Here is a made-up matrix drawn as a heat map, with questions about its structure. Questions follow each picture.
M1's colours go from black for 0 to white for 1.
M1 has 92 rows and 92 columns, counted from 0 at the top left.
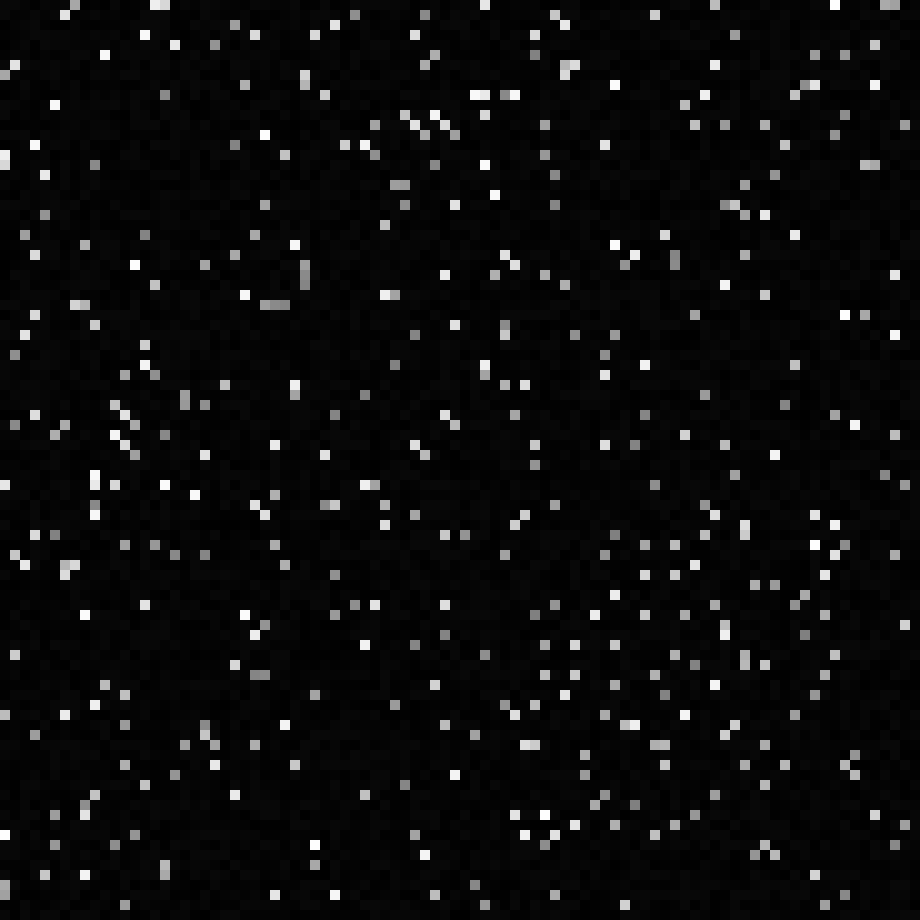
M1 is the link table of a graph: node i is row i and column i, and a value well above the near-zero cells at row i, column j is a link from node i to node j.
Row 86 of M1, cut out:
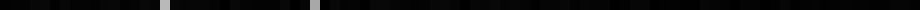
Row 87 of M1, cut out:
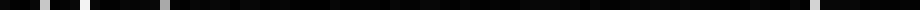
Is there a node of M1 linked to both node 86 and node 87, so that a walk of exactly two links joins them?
yes
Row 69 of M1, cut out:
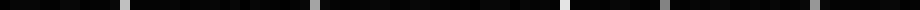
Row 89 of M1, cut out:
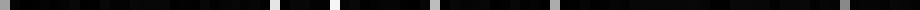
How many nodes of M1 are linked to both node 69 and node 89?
0
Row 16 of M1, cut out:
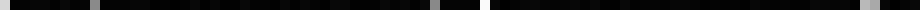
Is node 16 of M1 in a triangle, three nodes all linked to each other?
yes
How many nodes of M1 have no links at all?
1
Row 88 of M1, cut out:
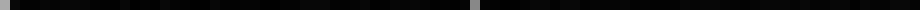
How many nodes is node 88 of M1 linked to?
2
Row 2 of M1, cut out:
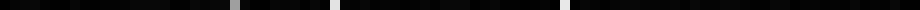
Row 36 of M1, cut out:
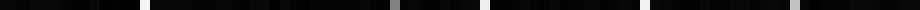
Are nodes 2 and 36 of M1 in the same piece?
yes
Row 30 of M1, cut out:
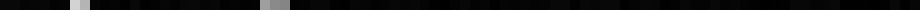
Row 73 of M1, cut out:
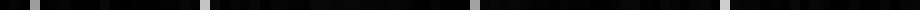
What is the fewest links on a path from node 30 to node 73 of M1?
3
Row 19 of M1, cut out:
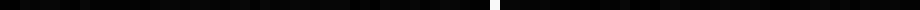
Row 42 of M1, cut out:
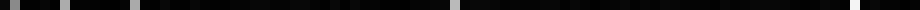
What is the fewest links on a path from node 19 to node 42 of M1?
6
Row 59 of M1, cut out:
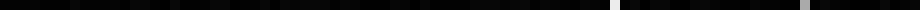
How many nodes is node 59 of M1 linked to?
2
